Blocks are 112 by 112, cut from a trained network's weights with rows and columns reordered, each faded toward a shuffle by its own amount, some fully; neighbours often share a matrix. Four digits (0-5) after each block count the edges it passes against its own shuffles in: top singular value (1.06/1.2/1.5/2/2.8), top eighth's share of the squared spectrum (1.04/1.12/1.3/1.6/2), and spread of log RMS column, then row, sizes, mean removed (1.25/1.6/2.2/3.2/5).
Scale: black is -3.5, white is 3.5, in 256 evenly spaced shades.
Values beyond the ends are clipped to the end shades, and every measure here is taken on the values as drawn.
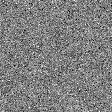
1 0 0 0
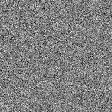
2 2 0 0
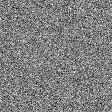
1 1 0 0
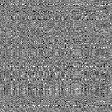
5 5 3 3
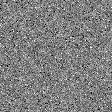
1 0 0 0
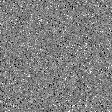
2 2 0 1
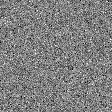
0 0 0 0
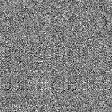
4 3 0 2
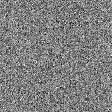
3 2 0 0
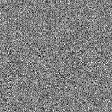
4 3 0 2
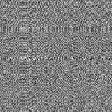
5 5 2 3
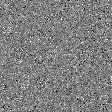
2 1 0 0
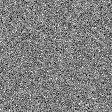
0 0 0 0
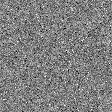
0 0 0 0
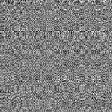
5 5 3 3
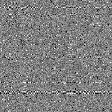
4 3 1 3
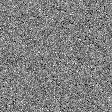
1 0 0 0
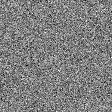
0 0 0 0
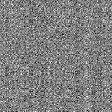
4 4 1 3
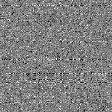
4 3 1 3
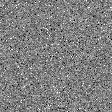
2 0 0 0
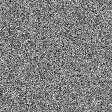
1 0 0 0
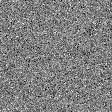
1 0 0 0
